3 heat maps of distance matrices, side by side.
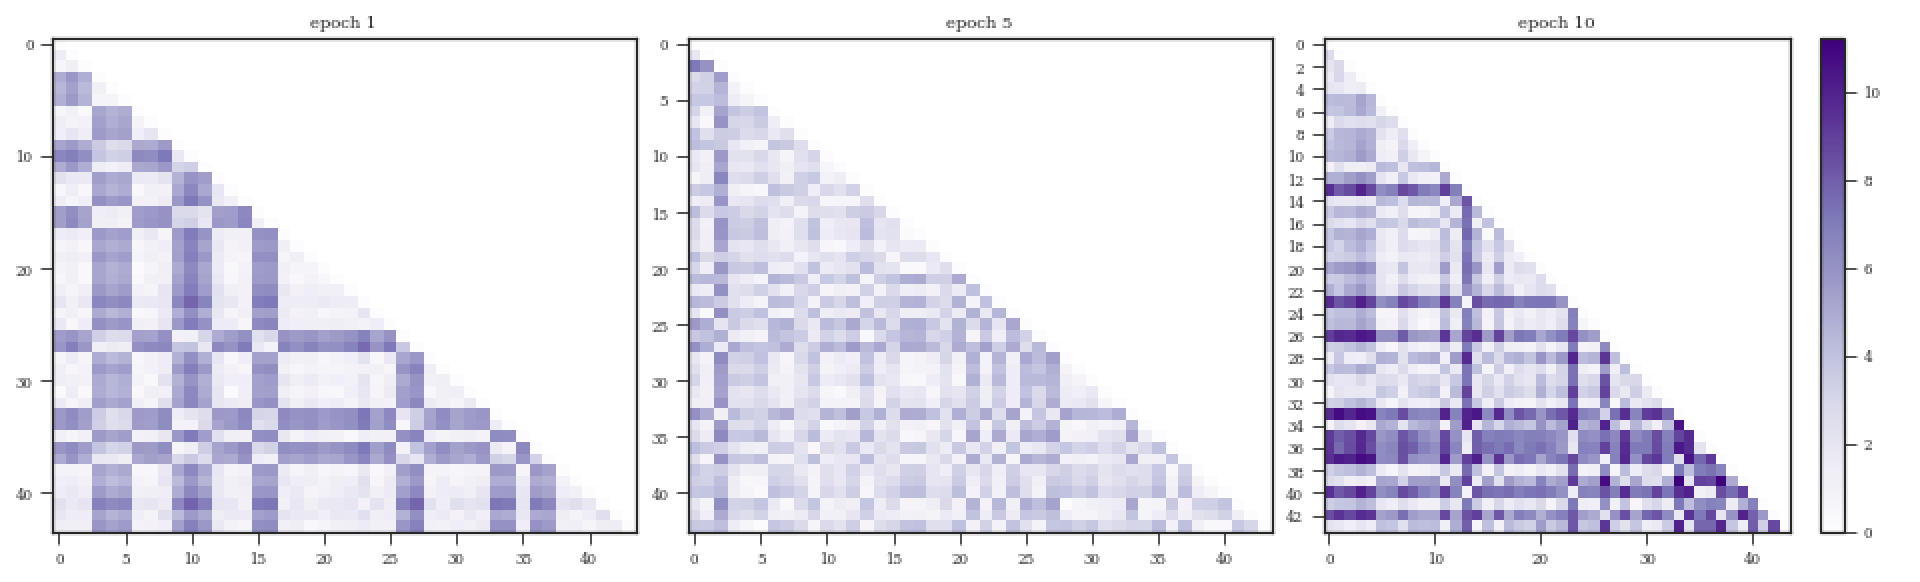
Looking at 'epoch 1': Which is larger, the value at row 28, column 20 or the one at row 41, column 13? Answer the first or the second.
the second
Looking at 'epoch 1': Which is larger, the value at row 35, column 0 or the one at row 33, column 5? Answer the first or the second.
the second
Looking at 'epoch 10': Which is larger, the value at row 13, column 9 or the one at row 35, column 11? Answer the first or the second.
the second
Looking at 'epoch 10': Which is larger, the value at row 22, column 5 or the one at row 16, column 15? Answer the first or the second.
the second
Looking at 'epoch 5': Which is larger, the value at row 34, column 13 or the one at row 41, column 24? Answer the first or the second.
the first
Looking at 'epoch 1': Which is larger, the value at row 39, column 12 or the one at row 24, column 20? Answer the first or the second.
the first
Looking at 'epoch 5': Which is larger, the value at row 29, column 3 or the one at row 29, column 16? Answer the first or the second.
the first
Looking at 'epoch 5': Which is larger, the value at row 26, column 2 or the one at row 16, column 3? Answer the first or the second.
the first
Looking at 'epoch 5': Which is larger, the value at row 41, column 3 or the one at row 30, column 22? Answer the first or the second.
the first
